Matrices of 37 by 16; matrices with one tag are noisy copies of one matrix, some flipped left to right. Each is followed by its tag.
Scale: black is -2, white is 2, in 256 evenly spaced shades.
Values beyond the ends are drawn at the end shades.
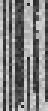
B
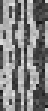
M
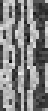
M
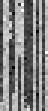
B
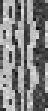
M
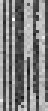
B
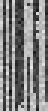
B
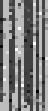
B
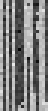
B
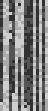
B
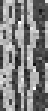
M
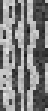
M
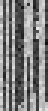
B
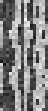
M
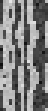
M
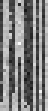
B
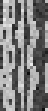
M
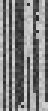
B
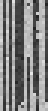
B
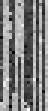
B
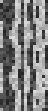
M
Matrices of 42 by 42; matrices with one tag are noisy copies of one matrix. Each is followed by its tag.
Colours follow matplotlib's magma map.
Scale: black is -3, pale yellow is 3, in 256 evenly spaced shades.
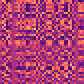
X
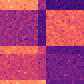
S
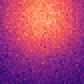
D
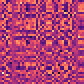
X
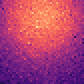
D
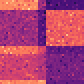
S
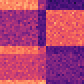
S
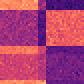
S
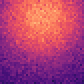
D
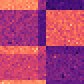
S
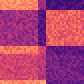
S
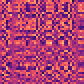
X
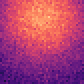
D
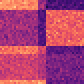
S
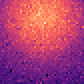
D
